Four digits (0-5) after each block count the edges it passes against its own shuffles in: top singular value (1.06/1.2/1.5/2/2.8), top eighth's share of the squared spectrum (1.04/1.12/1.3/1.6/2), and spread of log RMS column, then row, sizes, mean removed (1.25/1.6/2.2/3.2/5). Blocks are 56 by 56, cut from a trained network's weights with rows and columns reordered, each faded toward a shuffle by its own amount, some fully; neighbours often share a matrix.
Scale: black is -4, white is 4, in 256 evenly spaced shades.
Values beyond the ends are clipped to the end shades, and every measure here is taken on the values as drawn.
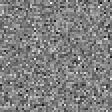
1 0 0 0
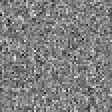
3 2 0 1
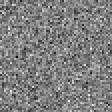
0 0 0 0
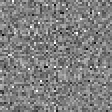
3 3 1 1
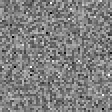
2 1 0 0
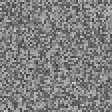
0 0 0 0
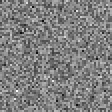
1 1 0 0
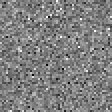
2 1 0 0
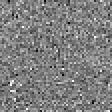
2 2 0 1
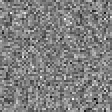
3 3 0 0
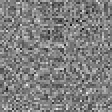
4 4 1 2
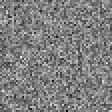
0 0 0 0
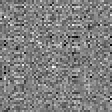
4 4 2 2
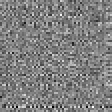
4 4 0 3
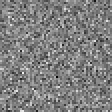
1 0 0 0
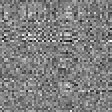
4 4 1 3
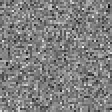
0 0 0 0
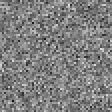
2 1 0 0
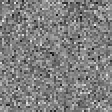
2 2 0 0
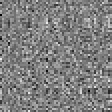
4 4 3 1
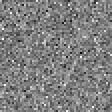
1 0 0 0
